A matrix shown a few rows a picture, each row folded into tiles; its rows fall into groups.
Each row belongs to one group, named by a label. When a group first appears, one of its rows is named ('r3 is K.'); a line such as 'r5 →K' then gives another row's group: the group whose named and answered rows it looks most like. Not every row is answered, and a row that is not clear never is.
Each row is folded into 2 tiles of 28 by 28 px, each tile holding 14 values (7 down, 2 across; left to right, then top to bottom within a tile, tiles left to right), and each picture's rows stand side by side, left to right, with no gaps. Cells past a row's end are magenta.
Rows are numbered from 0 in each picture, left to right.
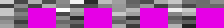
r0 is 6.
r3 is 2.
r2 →2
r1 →2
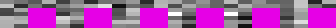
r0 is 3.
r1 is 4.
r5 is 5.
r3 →6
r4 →6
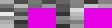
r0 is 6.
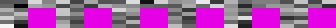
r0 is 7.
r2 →2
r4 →7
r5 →2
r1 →6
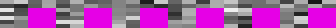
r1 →5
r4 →2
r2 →3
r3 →5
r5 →3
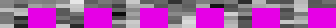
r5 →5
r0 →2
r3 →3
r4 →6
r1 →2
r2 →5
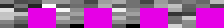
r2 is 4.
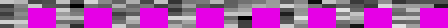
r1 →7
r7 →3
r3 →3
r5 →3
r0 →5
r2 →3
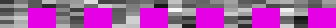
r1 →6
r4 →2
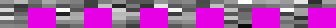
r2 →4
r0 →7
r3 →4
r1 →4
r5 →2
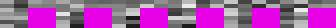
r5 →5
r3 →4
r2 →2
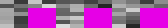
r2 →2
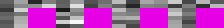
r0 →5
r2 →7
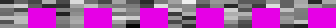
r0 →3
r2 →4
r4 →4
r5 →4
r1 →5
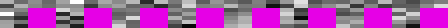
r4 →3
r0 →6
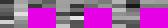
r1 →7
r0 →5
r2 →7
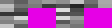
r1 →7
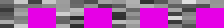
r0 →5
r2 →5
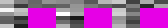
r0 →2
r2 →6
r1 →2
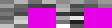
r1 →7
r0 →3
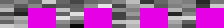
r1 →4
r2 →5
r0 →3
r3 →4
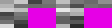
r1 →2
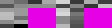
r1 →6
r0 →4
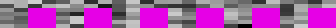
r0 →6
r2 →5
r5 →5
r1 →3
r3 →7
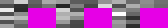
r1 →4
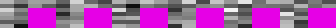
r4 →7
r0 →7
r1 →5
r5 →6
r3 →5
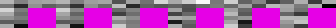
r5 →3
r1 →7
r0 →7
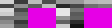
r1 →7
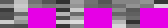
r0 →5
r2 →6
